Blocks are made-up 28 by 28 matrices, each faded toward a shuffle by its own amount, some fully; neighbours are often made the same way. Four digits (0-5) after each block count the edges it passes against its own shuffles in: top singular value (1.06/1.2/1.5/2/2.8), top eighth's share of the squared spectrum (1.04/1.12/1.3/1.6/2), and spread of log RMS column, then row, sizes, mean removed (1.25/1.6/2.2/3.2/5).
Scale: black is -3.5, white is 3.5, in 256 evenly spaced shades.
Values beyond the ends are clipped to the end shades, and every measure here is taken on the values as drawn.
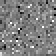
0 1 0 0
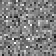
1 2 0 2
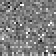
0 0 0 1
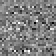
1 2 0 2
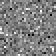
0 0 0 0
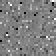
0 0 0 0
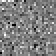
1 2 0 0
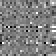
3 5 2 3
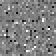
1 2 0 1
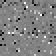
0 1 0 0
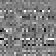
3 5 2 3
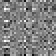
4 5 3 2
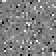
0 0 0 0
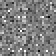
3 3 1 1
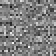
3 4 1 1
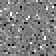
0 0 0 0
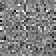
3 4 1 2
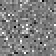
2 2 0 0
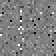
2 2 0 0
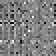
3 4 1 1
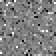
2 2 0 0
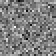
0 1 0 0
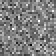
0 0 0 0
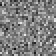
1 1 0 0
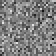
0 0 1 0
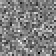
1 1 0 0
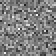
0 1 0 0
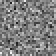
2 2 0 0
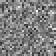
1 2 0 0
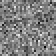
0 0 0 0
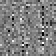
2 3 3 0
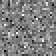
0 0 1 0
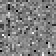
1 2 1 0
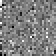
1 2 2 0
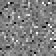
0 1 0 0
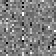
2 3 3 0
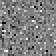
0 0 0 0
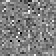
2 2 1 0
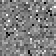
1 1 0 0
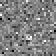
0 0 0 0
